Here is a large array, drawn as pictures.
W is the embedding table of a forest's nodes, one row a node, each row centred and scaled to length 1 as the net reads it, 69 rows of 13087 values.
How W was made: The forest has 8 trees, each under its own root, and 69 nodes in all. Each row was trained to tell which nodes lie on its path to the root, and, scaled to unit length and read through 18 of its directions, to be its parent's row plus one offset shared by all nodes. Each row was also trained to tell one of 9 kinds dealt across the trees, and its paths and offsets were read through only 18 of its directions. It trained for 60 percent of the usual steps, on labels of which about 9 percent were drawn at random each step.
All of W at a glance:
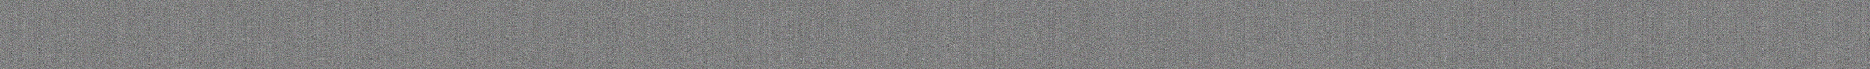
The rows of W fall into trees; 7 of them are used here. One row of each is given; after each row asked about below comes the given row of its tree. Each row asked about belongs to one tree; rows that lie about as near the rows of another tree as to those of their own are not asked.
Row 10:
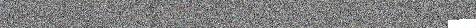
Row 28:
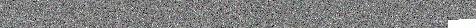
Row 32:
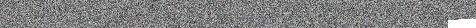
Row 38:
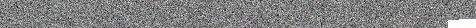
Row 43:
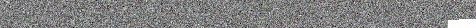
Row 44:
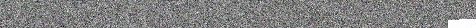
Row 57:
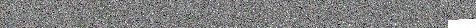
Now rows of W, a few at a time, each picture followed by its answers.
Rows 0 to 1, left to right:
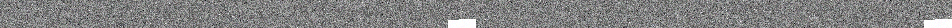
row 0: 32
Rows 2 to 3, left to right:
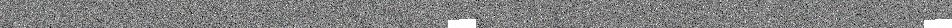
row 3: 57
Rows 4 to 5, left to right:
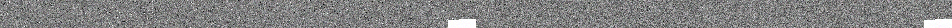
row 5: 43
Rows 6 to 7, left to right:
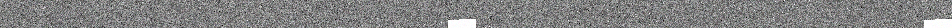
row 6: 10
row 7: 57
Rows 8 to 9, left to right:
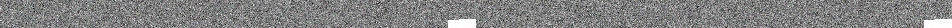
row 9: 28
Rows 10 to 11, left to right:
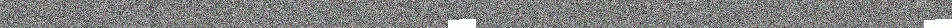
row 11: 57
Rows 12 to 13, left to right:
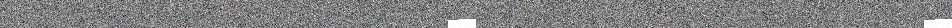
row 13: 44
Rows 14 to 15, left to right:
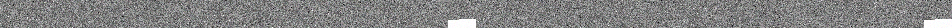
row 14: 28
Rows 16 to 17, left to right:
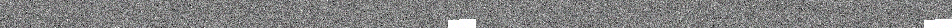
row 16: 44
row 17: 32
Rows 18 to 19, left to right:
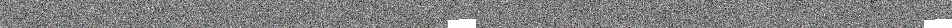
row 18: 43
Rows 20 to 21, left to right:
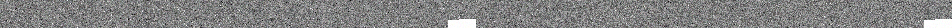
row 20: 28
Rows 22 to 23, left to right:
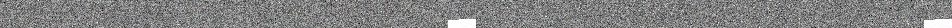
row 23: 57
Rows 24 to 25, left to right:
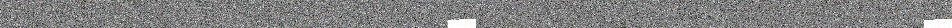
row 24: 43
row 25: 28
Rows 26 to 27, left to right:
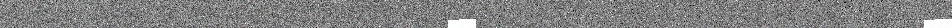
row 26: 38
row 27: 43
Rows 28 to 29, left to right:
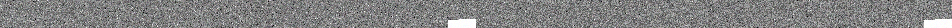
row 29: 57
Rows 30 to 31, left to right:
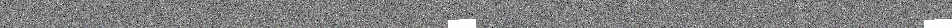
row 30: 28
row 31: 43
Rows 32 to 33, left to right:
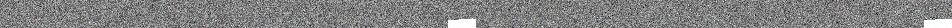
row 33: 43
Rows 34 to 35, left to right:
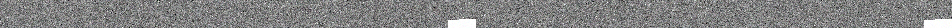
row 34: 57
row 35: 57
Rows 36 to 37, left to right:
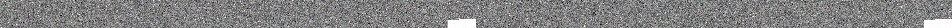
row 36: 43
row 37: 43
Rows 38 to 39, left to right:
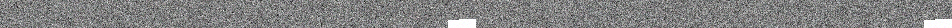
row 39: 38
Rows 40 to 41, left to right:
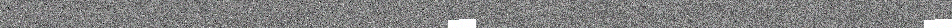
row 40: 43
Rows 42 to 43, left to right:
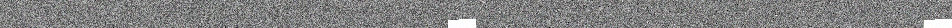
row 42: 32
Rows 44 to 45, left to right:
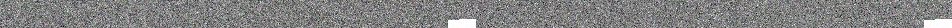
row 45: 28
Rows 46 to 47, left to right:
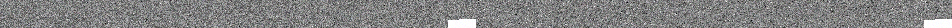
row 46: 44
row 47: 57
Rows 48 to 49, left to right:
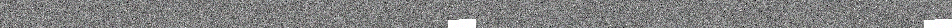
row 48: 28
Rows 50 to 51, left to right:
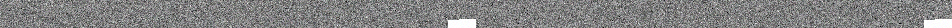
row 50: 44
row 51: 32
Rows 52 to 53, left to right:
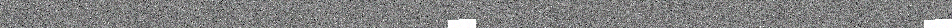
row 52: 28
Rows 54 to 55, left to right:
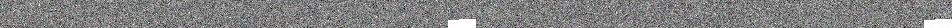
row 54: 43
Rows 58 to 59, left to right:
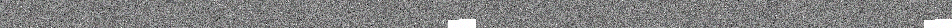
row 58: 28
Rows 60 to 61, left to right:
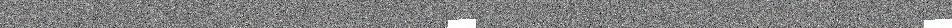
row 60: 57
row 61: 57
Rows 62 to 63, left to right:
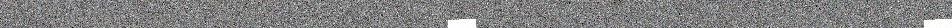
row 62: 43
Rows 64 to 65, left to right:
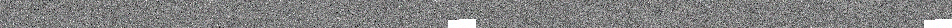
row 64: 28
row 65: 10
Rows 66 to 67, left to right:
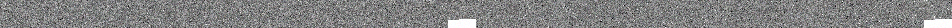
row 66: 32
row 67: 28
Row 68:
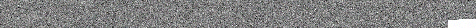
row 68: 57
